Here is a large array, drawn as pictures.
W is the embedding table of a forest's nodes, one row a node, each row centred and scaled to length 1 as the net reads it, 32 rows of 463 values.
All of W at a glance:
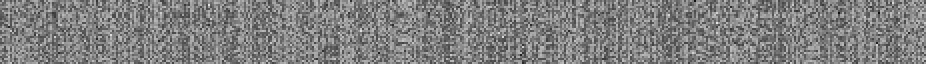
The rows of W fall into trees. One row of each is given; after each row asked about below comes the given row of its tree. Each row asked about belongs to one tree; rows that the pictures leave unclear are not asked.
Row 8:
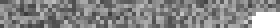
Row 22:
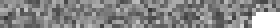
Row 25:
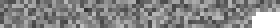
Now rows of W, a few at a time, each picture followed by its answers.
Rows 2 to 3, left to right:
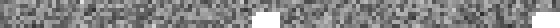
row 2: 25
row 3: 22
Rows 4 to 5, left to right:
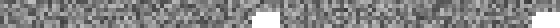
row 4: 25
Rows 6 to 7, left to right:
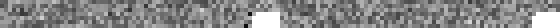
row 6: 8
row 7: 8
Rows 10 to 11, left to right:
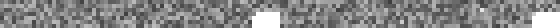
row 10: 25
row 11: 8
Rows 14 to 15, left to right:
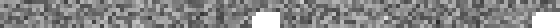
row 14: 22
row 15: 22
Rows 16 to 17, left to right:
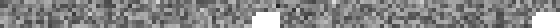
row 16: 8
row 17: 22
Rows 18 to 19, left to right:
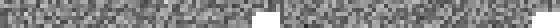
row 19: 25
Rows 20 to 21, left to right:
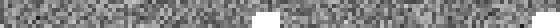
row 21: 8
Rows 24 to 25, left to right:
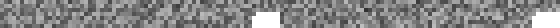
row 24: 25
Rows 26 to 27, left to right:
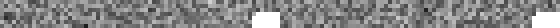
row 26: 22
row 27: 25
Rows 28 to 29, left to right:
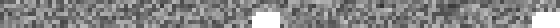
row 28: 25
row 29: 8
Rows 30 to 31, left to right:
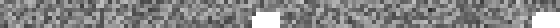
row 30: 25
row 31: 22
